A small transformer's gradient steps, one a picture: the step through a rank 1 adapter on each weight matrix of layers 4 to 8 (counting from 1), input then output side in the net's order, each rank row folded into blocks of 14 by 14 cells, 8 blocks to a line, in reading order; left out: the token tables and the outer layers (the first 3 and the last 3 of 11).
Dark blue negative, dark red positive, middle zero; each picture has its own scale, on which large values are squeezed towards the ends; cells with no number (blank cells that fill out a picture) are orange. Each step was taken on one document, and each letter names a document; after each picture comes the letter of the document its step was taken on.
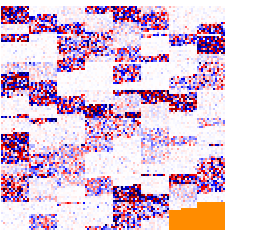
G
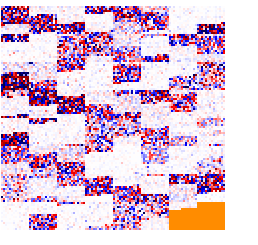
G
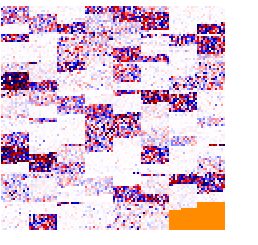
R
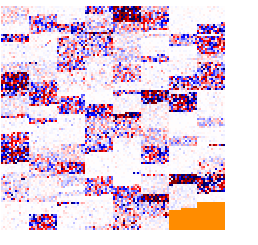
R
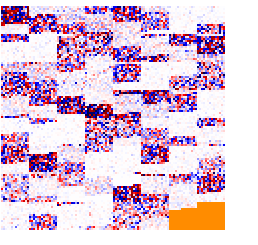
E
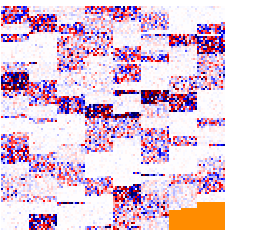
E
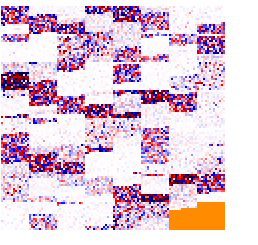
G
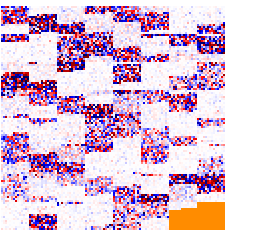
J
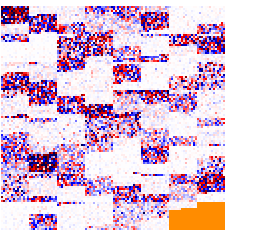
J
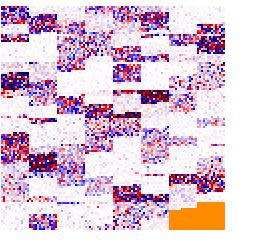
G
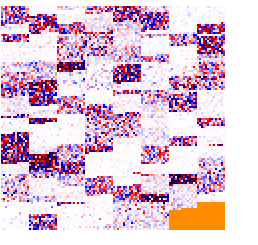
R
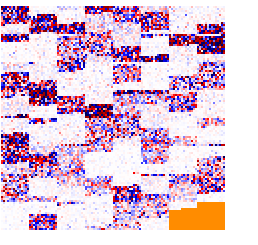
J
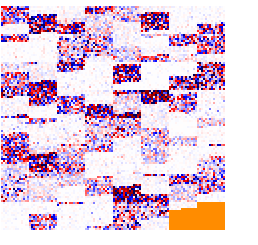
J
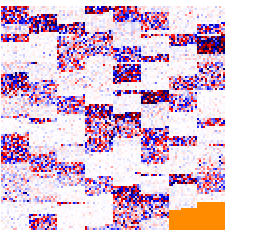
E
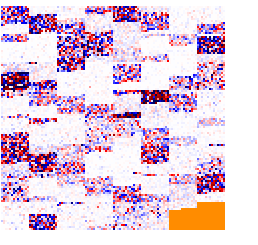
G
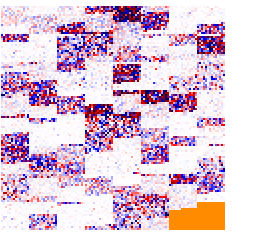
R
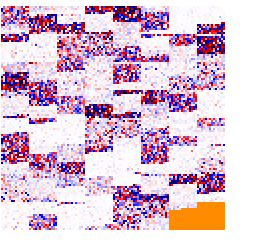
E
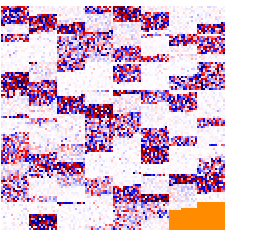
J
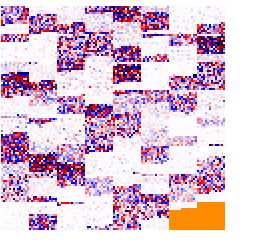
J
